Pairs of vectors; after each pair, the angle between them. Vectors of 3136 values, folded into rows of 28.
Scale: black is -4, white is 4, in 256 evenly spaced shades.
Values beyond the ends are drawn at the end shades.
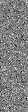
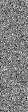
nearly parallel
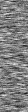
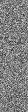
orthogonal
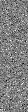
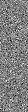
nearly opposite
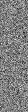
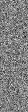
nearly parallel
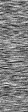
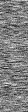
nearly parallel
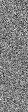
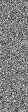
partly opposed
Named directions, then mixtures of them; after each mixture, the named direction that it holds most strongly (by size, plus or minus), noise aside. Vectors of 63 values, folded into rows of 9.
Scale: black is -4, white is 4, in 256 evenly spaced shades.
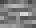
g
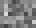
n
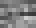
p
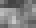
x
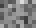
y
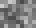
y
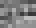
p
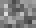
n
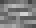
g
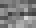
p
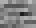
g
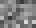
y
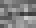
p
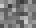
y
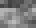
x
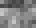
x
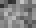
y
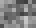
y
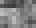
x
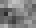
x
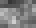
x
